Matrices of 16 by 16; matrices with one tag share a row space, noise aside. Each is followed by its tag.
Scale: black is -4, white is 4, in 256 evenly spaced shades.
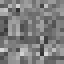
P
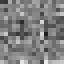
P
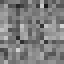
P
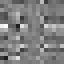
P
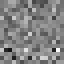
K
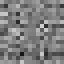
P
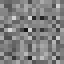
K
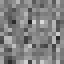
K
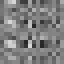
K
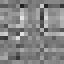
P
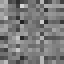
P
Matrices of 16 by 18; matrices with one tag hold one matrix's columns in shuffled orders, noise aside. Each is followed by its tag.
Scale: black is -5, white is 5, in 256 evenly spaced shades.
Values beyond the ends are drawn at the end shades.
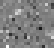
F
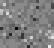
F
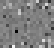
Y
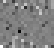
Y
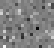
F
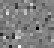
F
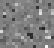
F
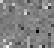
Y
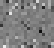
Y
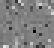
Y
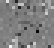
Y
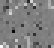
Y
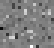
F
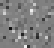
F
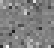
Y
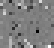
Y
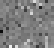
Y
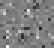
F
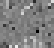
Y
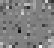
Y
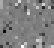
Y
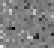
F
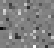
F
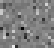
F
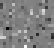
F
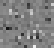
F
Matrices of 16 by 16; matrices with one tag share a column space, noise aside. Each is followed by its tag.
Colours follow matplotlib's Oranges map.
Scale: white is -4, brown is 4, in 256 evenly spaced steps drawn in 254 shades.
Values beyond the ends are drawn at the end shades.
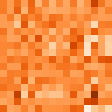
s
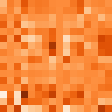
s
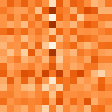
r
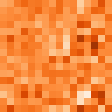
s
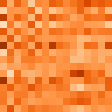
r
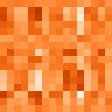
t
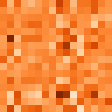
s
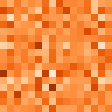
r
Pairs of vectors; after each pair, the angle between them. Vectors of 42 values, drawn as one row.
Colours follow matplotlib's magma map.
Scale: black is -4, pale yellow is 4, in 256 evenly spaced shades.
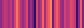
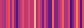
nearly opposite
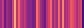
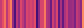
nearly opposite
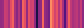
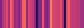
nearly parallel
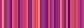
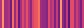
nearly parallel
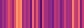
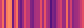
orthogonal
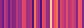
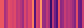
nearly opposite
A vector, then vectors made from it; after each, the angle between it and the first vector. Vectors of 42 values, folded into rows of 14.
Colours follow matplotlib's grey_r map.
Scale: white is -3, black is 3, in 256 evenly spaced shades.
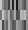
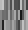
orthogonal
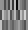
nearly parallel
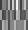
nearly opposite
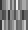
nearly opposite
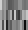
partly aligned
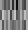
nearly parallel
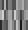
orthogonal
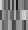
nearly parallel
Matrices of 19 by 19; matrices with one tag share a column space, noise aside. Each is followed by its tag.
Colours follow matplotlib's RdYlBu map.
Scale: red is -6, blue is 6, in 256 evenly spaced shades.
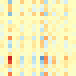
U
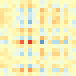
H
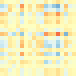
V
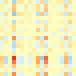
U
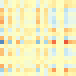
H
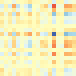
V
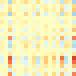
U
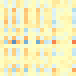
H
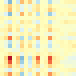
U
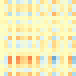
U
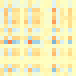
H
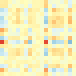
H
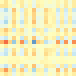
H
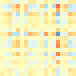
V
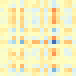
H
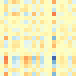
U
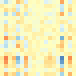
U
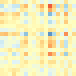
V
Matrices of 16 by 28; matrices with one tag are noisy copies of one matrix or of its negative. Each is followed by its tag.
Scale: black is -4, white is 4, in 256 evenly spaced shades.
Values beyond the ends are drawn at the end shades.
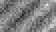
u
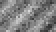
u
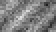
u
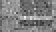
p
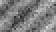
u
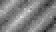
u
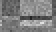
p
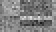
p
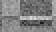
p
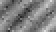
u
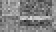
p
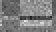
p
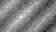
u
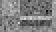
p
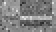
p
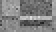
p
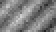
u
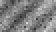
u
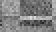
p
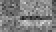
p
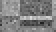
p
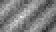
u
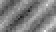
u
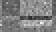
p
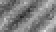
u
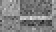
p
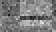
p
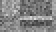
p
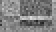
p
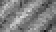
u
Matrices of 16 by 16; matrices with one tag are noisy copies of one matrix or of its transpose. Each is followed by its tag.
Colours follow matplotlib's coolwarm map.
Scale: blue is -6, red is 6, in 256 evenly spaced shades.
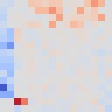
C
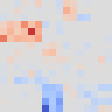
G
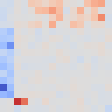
C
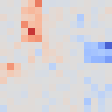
G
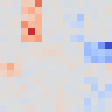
G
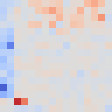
C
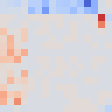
C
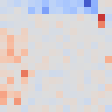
C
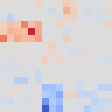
G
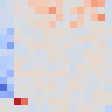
C
